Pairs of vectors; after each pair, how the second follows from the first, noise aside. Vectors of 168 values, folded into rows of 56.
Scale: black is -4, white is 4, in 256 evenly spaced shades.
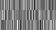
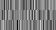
negated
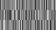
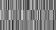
wrapped around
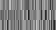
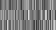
negated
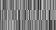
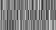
negated
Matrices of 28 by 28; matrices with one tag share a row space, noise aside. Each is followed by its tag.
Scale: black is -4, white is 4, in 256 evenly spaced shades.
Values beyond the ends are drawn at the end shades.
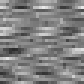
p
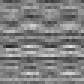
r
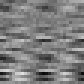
p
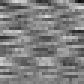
p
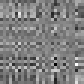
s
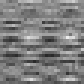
r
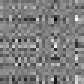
s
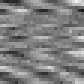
p
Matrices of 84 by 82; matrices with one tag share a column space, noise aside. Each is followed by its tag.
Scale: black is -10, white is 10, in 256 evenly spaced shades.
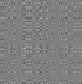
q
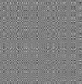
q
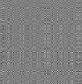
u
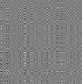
u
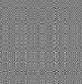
u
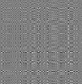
u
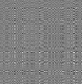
u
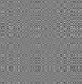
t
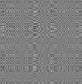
t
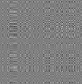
t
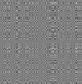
q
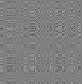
t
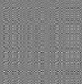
u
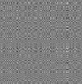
q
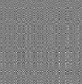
u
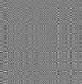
u
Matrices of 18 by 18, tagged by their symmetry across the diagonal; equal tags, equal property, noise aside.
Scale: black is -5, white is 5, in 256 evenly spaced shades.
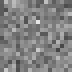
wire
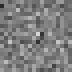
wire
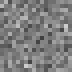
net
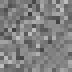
net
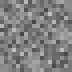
net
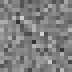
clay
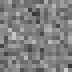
clay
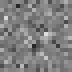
clay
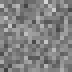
wire
